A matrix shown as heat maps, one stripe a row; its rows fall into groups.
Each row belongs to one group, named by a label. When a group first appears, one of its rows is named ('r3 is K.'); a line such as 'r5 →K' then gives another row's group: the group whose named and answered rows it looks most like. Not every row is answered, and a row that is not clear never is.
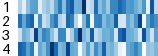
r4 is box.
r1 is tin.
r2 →box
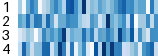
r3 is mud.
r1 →tin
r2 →mud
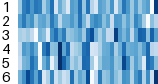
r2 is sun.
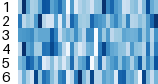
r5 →box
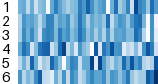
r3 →sun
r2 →sun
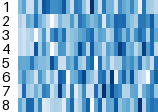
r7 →tin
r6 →mud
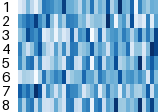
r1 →mud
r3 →box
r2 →mud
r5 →box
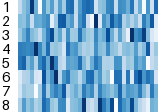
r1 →mud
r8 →mud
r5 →sun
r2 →tin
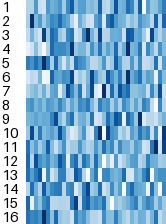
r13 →box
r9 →mud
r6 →mud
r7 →tin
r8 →sun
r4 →mud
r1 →mud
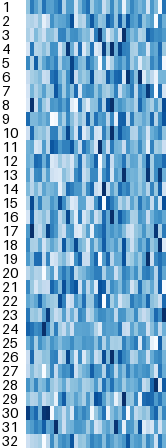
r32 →mud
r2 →mud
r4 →tin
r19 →box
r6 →mud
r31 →mud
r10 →tin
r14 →tin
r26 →tin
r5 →tin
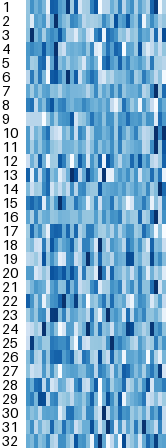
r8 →sun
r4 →mud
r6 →sun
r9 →mud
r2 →mud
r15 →box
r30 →tin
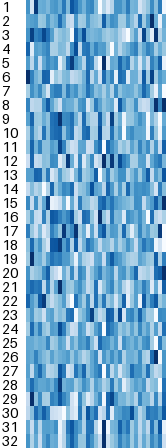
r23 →mud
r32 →tin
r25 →sun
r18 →sun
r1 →tin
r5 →tin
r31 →tin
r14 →mud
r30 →box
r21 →box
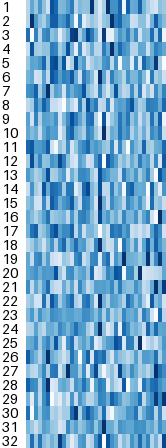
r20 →mud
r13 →sun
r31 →tin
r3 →tin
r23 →sun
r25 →mud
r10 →tin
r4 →tin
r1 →mud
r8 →box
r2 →tin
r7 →mud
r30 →tin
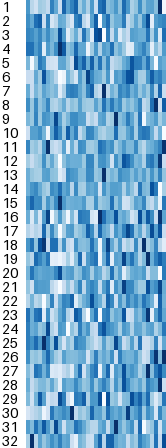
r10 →sun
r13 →tin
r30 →mud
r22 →mud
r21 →box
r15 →box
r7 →tin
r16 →sun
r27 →box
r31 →mud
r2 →box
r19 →box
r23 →box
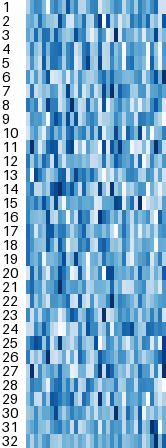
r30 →mud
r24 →box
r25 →box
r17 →sun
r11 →tin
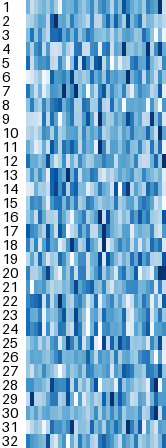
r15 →sun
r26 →sun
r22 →box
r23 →box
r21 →tin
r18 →tin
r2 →mud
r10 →sun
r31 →mud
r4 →box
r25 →tin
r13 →sun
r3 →sun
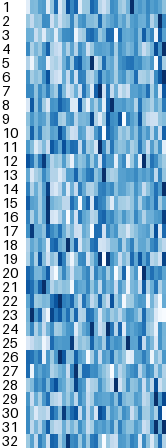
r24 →mud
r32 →sun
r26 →box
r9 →mud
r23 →sun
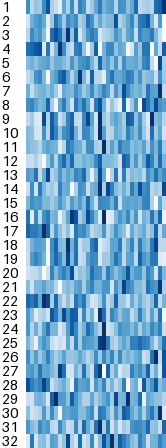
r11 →tin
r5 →sun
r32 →tin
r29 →mud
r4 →box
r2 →sun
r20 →mud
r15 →sun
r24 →tin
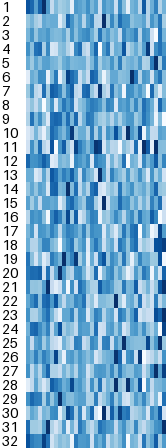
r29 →box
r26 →mud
